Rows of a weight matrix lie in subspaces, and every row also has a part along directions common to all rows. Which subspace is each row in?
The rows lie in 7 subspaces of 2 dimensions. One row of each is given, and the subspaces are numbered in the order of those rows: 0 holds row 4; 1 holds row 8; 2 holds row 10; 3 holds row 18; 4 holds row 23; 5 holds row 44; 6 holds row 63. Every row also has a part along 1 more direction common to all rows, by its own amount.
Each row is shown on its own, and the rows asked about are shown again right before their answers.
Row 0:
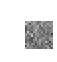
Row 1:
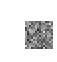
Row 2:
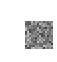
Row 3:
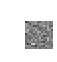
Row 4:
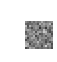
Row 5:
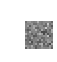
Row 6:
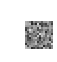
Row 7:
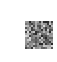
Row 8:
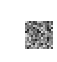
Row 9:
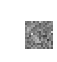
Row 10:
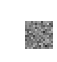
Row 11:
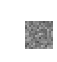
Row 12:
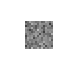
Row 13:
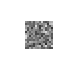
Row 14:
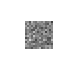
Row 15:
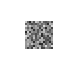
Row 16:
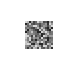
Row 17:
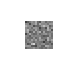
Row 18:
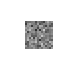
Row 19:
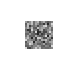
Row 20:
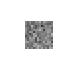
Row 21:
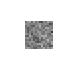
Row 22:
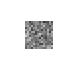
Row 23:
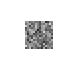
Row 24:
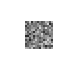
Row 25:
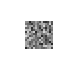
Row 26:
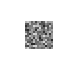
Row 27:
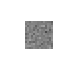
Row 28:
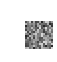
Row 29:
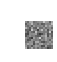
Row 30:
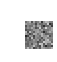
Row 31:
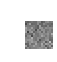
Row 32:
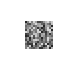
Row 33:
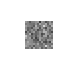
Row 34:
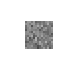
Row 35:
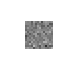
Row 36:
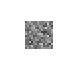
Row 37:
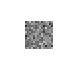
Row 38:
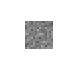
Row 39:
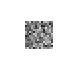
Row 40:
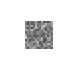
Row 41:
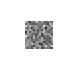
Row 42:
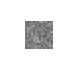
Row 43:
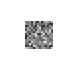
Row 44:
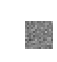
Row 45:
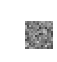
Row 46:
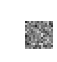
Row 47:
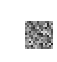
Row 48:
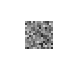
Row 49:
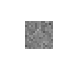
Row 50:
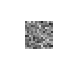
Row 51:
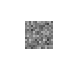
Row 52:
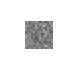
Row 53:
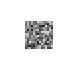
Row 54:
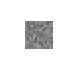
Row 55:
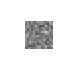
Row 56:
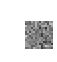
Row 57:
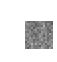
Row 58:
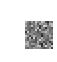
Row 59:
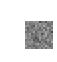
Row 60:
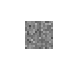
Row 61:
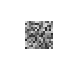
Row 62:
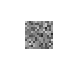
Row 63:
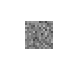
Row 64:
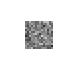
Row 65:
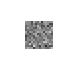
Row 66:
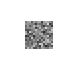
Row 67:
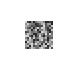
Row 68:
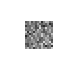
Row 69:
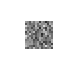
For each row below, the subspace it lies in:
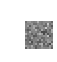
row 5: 2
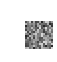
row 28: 2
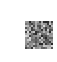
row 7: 0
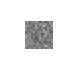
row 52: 6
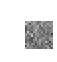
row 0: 3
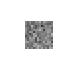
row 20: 3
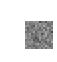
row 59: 6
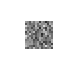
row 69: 6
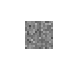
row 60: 4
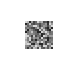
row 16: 1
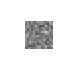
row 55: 5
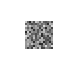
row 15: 4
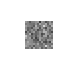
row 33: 6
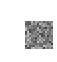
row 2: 4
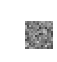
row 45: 0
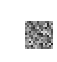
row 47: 2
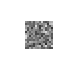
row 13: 5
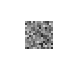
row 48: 6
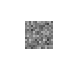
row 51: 5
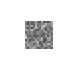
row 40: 5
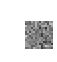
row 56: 1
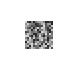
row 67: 1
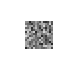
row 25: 0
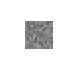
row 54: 3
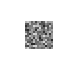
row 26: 1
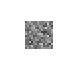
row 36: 2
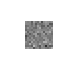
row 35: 2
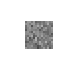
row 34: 3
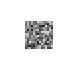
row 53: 5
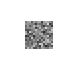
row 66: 2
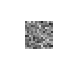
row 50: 6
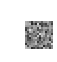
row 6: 4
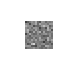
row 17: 1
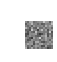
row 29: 0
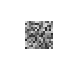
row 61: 2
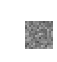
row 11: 0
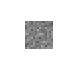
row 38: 0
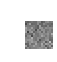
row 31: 3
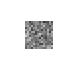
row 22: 0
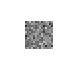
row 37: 4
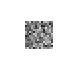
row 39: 3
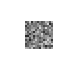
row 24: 5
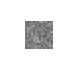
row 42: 6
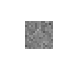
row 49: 4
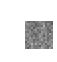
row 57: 1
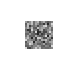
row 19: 0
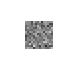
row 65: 2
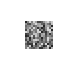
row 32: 1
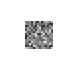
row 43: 2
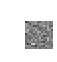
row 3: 1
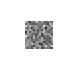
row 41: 4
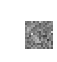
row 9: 6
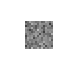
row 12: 4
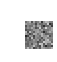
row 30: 2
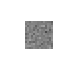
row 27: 5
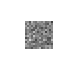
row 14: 5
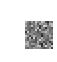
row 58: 3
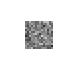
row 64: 0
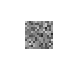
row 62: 2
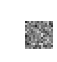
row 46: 1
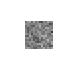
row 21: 6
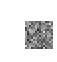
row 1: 4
